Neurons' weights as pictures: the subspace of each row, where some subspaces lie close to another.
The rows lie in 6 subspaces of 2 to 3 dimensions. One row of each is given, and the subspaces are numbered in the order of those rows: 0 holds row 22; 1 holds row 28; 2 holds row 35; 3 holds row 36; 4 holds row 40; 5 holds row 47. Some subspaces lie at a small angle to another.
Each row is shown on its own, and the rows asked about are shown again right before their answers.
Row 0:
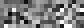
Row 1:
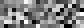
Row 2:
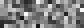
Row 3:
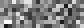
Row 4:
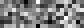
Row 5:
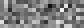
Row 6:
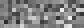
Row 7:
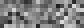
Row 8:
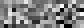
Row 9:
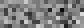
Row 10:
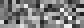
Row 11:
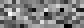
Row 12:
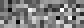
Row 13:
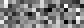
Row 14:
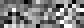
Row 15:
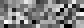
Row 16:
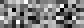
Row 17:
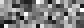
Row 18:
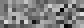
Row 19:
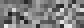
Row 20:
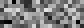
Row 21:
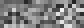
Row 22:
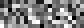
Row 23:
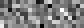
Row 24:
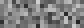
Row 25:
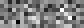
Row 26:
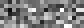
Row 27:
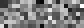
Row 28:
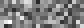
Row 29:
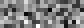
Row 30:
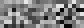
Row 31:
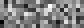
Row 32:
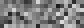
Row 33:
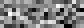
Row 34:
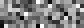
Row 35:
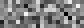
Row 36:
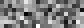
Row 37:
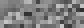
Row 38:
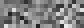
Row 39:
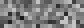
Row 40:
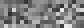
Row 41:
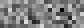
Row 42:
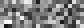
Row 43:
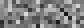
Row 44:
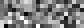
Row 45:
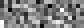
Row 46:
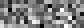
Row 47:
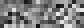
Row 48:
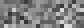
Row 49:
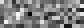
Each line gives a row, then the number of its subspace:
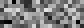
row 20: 1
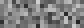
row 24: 2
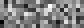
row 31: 3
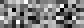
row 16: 2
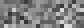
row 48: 4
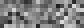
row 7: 5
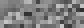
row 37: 2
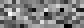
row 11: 1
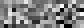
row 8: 4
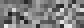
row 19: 4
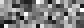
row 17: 3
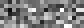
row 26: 1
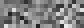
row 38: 4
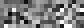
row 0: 4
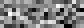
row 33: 1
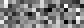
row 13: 3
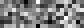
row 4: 2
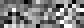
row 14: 5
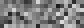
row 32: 5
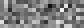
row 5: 3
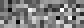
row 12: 1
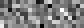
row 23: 0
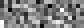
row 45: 3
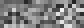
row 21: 5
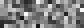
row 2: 3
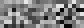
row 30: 5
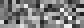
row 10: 2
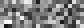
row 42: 1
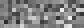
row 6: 2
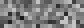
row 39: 1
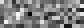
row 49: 2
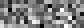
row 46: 0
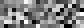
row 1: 0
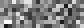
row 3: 1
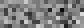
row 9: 3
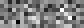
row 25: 2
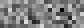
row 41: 0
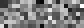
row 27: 3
